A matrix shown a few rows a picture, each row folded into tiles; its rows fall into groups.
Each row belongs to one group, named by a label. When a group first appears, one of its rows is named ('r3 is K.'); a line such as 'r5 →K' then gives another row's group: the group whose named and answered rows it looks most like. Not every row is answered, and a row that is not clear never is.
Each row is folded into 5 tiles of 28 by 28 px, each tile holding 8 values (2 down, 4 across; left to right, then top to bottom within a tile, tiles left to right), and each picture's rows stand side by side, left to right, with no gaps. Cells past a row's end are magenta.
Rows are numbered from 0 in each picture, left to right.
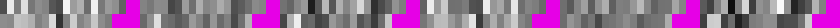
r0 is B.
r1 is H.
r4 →H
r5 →H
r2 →H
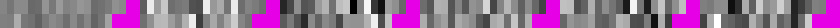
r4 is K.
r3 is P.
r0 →H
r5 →H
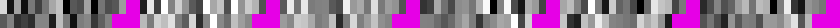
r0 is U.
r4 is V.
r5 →P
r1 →B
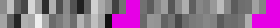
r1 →H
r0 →V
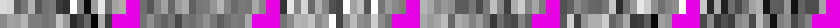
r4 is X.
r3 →K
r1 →H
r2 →B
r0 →K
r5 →U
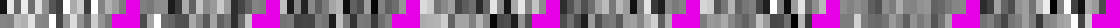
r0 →B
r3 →K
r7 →P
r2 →U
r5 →K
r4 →P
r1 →H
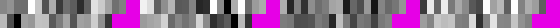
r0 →V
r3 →B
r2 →U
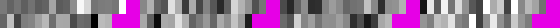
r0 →X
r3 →B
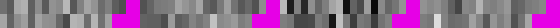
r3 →H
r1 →P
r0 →P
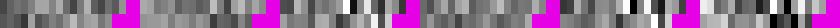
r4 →P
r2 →P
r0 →P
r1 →K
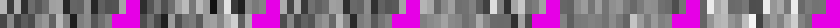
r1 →P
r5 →B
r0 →U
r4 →P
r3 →K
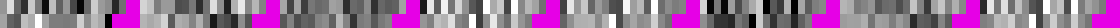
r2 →U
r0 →V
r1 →K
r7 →B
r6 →K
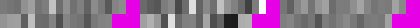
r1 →X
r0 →X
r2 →H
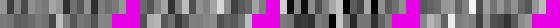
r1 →H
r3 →X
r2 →U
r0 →U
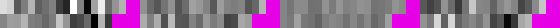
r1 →X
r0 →K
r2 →H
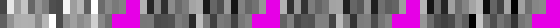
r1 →U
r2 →U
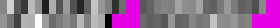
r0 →V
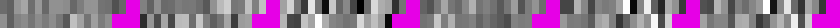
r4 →P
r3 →X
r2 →V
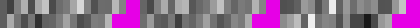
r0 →H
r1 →H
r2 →X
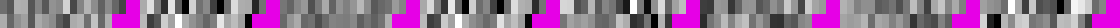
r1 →V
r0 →P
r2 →H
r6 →K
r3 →V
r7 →V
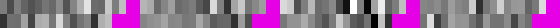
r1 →K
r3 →X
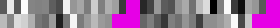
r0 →B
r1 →P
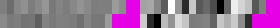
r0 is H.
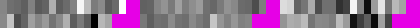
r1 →P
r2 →K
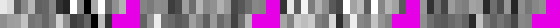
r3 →U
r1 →H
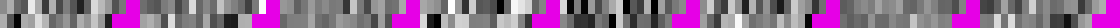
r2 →K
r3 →V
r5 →V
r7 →X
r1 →X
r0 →V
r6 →P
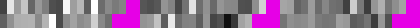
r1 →X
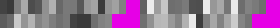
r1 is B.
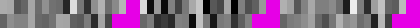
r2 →K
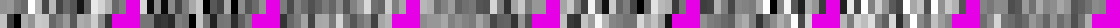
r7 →H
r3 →K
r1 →U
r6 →B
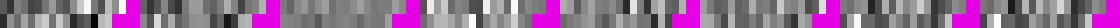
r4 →K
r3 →B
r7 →H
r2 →H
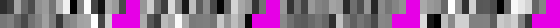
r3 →V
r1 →V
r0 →P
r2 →U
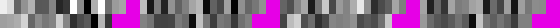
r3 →U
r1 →U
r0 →K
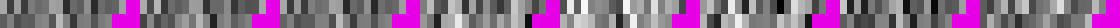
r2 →U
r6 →U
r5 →V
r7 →H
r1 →U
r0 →U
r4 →B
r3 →V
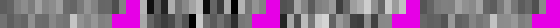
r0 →P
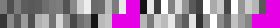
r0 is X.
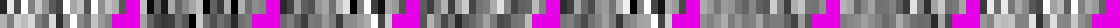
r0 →B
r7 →B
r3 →H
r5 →K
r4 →P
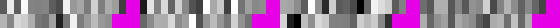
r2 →V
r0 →B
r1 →B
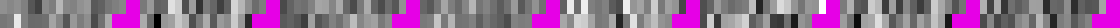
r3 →X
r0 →H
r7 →U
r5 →X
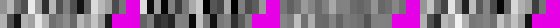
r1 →U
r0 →V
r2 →X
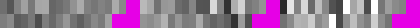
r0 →H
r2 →B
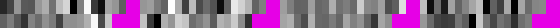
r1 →V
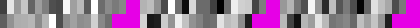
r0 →B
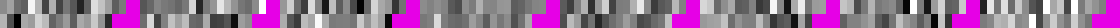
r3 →H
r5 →K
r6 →K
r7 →B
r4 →H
